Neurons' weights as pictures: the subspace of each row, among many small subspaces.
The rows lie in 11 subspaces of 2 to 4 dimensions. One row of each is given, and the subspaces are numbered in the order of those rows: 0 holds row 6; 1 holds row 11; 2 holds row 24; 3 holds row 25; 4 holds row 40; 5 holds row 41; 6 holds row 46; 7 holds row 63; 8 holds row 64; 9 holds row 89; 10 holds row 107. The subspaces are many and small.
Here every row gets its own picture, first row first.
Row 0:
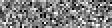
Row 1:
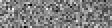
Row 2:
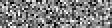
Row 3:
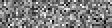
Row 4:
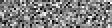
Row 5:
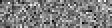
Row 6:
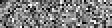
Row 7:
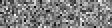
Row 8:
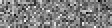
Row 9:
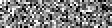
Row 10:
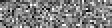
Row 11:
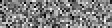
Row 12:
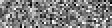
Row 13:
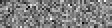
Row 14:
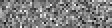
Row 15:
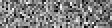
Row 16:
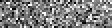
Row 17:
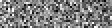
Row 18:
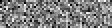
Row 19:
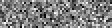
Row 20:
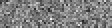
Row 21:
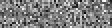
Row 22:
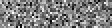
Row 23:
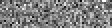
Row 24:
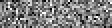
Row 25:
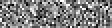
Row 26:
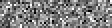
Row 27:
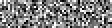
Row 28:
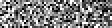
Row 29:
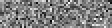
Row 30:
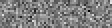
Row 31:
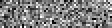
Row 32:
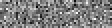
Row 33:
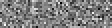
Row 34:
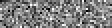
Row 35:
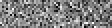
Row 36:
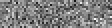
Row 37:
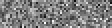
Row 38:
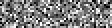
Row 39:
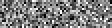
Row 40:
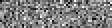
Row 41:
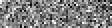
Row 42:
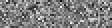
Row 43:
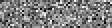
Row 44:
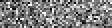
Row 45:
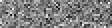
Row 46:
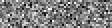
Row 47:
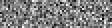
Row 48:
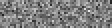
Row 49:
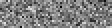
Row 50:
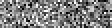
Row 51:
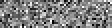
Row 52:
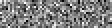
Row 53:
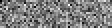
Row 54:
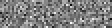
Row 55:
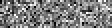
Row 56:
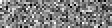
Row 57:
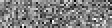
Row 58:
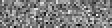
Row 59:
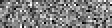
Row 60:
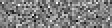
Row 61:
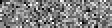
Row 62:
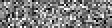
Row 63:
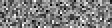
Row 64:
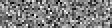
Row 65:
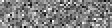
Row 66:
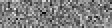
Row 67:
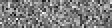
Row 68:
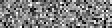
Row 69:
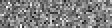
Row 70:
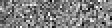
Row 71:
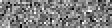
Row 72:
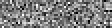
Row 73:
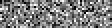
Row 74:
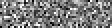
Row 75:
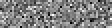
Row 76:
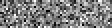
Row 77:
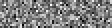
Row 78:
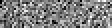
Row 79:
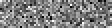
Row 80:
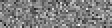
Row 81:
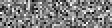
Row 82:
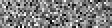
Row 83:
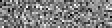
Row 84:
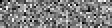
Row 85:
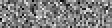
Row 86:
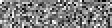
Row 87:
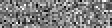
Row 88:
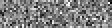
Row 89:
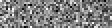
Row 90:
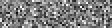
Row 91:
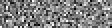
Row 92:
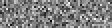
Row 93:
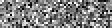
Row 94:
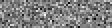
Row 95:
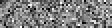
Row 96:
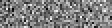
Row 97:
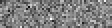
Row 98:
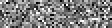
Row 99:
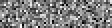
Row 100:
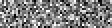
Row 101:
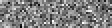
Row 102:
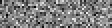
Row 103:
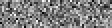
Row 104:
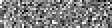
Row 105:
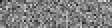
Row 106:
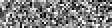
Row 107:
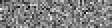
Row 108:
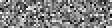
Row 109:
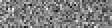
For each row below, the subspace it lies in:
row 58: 10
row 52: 0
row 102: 10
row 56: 5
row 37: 5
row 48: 8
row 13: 0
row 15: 2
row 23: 4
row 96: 9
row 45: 2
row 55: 7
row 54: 3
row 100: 7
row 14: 1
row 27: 0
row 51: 6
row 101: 7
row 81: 10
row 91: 8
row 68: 0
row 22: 8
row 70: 3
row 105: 1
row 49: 3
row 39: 5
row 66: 2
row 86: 4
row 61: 3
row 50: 6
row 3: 6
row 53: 1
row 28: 9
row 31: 6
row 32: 4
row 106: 1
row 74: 8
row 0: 1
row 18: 1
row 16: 2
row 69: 8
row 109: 9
